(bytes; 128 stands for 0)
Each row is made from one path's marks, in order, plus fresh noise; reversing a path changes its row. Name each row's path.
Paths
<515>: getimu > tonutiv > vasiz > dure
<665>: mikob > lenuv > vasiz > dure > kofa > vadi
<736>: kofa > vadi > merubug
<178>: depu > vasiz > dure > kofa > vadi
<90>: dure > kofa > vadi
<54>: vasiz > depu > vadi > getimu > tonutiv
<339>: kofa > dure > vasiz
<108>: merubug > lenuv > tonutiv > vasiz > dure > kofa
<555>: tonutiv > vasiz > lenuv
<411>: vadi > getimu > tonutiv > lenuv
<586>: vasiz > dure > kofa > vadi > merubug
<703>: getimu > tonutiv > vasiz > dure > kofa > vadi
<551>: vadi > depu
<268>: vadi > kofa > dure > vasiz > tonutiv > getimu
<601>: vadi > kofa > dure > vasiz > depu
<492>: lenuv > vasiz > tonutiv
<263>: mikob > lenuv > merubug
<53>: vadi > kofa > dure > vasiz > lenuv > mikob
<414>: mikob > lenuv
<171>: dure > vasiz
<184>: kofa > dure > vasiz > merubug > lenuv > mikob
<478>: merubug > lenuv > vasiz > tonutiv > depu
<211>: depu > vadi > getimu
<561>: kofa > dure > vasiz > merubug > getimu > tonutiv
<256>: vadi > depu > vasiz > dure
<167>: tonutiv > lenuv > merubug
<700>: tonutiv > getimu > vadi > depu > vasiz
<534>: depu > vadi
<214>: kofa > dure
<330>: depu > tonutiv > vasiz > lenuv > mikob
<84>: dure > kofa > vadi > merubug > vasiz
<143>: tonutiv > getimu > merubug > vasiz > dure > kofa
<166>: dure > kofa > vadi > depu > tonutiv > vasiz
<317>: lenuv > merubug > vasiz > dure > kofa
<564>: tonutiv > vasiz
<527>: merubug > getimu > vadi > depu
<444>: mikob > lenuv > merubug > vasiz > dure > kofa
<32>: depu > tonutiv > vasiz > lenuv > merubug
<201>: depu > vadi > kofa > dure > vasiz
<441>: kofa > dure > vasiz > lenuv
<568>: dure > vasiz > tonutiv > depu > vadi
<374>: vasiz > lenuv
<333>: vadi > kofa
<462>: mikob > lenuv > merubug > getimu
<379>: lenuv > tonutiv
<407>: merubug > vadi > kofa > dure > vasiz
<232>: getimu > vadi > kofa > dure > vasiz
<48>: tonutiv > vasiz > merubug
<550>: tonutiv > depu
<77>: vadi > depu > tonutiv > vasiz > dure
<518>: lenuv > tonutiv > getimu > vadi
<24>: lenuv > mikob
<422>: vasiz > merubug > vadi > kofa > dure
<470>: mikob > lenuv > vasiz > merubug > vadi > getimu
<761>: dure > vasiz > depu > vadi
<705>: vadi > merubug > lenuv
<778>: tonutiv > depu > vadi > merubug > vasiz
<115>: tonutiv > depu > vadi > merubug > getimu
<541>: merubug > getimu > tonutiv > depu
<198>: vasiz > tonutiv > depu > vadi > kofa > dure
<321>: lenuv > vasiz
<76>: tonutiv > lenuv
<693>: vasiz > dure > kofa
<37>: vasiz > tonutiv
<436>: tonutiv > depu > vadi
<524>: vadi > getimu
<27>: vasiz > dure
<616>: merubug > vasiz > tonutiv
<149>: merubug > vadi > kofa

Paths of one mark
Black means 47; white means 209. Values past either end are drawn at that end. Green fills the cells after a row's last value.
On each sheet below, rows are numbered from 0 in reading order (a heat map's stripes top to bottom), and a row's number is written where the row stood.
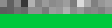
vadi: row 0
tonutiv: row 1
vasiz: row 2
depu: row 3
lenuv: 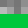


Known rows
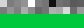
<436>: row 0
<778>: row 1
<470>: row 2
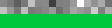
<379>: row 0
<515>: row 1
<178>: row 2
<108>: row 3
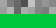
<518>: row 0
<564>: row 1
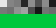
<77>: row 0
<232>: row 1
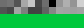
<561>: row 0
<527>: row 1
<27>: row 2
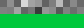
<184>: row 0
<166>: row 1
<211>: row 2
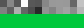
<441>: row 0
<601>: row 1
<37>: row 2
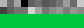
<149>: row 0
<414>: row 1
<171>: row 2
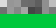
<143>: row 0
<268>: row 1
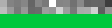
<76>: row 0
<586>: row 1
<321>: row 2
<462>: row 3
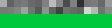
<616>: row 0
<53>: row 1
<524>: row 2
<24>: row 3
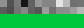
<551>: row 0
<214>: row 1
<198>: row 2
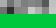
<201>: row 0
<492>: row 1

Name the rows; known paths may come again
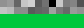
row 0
<374>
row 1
<541>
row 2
<256>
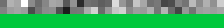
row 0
<693>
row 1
<703>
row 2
<407>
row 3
<470>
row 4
<330>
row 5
<478>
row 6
<339>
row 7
<27>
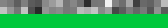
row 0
<379>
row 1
<601>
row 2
<550>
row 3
<665>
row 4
<333>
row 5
<53>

